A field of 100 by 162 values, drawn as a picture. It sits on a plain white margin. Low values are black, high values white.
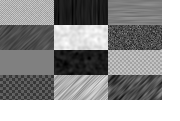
It is made of 4 by 3 panels. Panel 1,1: high, checkered. Panel 1,2: very low, streaked downward, faint in contrast. Panel 1,3: middling, streaked across, faint in contrast. Panel 2,1: low, slanting up to the right, faint in contrast. Panel 2,2: very high, blotchy, faint in contrast. Panel 2,3: low, fine-grained. Panel 3,1: middling, flat. Panel 3,2: very low, blotchy, faint in contrast. Panel 3,3: high, checkered. Panel 4,1: low, checkered. Panel 4,2: high, slanting up to the right. Panel 4,3: low, slanting up to the right.
